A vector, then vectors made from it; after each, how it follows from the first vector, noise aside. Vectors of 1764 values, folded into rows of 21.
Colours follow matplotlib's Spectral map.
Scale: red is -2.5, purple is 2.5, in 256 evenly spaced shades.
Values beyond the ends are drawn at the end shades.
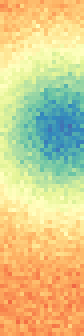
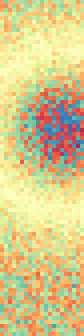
sign-scrambled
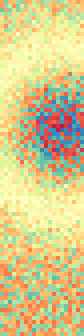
sign-scrambled
